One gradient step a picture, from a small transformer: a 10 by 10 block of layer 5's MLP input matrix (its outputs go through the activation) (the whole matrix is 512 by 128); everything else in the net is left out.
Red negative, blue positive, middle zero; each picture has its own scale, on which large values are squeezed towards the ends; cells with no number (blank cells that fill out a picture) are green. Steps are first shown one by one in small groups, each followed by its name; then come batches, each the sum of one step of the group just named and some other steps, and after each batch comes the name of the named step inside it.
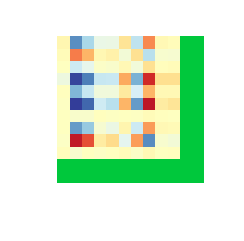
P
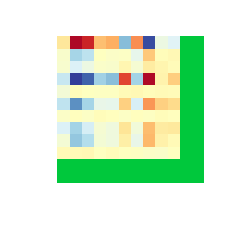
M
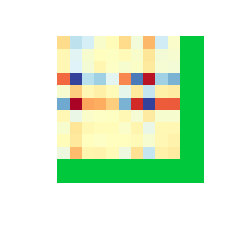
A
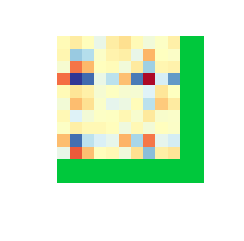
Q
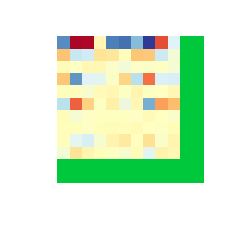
A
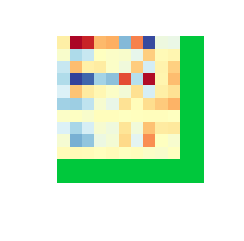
M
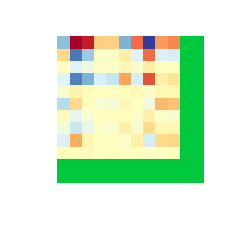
M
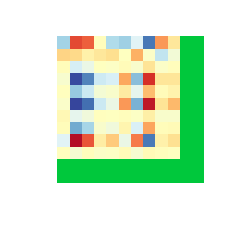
P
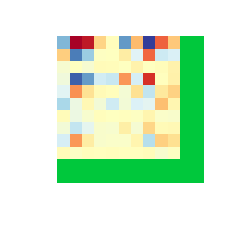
M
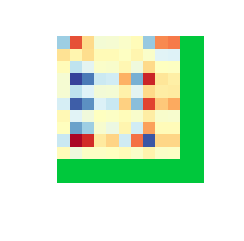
P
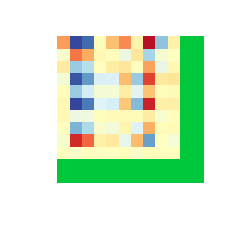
P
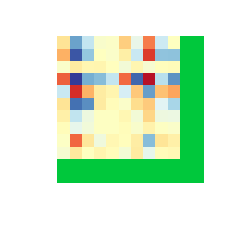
A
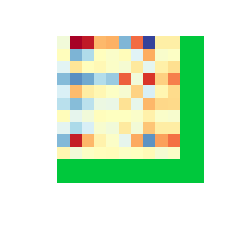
M
